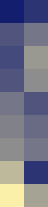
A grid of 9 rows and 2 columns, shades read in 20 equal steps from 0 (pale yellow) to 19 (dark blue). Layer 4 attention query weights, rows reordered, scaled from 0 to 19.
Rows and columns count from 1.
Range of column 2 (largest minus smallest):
10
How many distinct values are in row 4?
2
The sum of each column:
97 106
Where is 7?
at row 9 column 2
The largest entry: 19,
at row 1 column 1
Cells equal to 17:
2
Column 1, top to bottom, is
19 14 15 14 11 10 9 5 0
